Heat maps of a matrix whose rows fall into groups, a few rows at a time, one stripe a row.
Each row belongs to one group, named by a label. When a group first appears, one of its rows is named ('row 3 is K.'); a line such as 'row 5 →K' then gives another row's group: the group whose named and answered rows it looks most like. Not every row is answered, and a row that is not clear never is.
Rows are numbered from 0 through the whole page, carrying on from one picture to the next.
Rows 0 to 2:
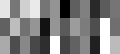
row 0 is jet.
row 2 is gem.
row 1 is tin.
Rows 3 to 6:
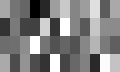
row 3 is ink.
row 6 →gem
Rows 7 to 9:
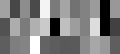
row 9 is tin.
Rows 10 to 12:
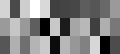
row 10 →jet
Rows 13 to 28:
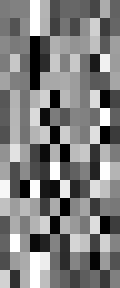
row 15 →ink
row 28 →jet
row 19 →tin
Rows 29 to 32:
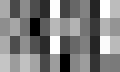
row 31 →gem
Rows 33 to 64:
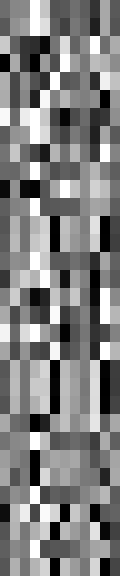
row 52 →gem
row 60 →tin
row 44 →tin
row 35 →ink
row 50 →gem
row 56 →ink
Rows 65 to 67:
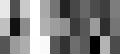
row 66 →jet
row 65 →jet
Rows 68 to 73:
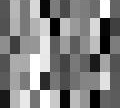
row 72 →tin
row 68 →tin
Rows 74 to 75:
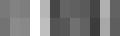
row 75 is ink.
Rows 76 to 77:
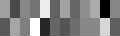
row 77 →tin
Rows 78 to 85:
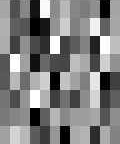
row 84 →ink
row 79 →ink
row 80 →gem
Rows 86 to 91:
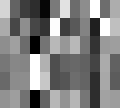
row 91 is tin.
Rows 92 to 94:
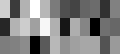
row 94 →ink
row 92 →jet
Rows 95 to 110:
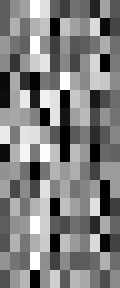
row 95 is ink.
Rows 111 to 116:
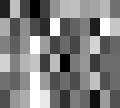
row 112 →gem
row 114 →jet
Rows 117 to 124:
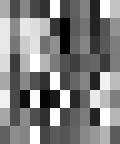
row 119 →jet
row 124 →tin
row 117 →gem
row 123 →gem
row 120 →jet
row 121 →gem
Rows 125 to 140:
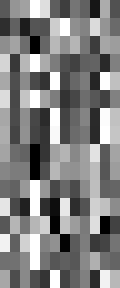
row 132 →gem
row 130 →jet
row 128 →jet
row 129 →gem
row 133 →ink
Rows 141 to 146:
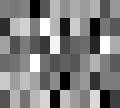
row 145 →jet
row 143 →gem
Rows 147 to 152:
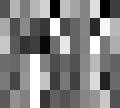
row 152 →tin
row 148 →gem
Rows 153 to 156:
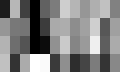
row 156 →jet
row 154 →ink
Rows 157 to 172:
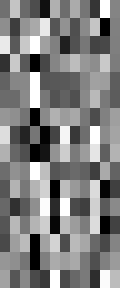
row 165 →ink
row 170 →ink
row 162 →tin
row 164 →ink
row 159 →jet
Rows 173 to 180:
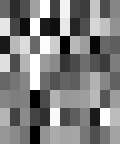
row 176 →jet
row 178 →ink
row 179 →gem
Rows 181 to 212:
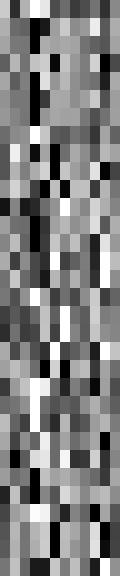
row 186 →ink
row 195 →gem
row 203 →tin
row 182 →ink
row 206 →jet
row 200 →gem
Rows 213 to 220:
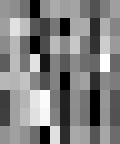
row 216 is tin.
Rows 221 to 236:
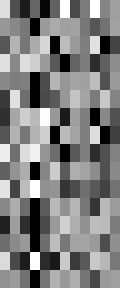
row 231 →jet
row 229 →jet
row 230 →ink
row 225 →ink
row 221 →ink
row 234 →ink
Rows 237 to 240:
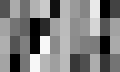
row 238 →ink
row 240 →jet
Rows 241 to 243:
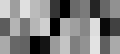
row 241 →jet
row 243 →ink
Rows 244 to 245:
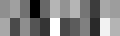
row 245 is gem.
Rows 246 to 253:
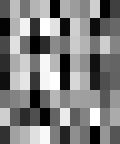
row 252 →ink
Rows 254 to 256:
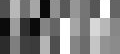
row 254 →tin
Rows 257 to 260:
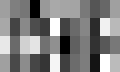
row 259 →jet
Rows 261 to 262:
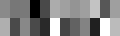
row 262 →gem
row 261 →ink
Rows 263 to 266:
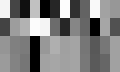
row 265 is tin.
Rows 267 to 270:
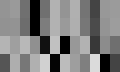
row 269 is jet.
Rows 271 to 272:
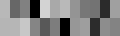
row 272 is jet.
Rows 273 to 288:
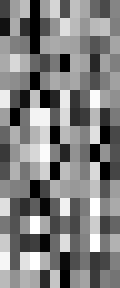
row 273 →ink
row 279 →jet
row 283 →ink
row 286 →ink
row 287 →jet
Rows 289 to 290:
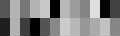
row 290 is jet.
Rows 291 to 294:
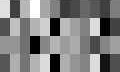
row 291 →jet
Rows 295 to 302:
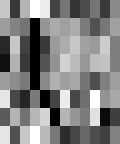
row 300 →ink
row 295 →jet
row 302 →jet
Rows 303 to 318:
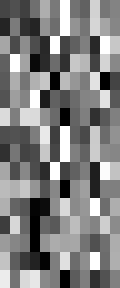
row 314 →ink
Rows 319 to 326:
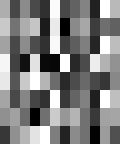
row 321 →gem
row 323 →jet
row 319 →gem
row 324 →gem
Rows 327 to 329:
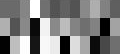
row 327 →tin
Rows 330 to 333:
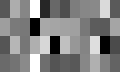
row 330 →tin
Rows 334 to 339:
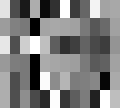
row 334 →ink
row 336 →jet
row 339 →gem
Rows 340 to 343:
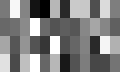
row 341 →tin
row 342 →gem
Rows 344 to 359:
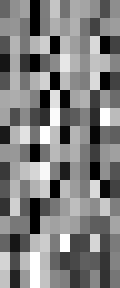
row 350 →gem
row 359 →jet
